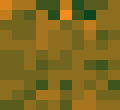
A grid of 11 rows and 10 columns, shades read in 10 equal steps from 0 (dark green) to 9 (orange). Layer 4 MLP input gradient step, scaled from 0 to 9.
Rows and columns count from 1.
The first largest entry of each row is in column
1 6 8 4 4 3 3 5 1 4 7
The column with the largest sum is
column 1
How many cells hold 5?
40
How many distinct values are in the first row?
7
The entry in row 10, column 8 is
6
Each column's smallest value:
3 3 3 2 1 2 1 0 2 2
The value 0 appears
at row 2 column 8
